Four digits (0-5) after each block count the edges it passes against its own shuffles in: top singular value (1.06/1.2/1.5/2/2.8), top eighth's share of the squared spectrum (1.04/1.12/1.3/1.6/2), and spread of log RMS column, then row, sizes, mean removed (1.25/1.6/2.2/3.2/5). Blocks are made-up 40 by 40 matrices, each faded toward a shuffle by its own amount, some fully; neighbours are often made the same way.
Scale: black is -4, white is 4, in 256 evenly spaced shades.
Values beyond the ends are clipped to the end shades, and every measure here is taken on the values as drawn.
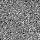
0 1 0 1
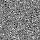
0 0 0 0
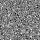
0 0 0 0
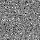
0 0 0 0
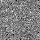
0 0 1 0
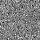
0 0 0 0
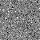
0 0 0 0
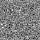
0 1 0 2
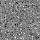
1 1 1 0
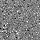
0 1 0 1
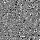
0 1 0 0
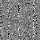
2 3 3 0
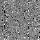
1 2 2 0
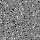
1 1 0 0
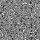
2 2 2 0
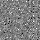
2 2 1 0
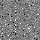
2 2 1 0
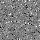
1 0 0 0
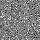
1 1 0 0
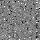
2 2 1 0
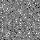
2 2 1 0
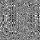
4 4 2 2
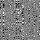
4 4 2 0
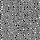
2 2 1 0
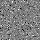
1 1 0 0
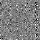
2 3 2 1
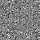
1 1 1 1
